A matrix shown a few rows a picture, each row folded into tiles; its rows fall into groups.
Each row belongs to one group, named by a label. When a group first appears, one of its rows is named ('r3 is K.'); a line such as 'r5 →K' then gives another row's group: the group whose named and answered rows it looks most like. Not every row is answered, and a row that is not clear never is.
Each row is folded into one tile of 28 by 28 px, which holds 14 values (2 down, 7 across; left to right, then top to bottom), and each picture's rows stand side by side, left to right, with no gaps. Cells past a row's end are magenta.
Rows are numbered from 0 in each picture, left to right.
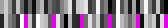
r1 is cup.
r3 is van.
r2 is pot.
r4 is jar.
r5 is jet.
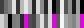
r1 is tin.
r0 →pot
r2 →jar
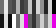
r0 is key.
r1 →tin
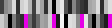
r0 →pot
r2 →key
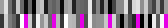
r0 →jet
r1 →cup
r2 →cup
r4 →pot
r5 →key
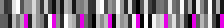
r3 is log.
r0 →log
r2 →cup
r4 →jet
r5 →key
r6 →van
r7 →van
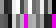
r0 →log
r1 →van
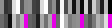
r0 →log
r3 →tin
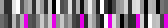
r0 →log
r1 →tin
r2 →van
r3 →jet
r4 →pot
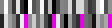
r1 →van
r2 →pot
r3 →log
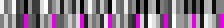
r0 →van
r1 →log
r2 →tin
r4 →van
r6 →jar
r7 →cup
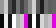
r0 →key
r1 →key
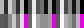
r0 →tin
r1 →jar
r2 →jar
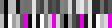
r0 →cup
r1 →key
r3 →key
